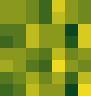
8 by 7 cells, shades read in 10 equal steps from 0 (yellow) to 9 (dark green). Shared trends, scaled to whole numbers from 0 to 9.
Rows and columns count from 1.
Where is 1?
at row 1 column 5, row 3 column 7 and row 4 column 7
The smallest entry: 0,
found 2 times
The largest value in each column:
7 6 6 7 4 9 5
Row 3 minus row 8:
-1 0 0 0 0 0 1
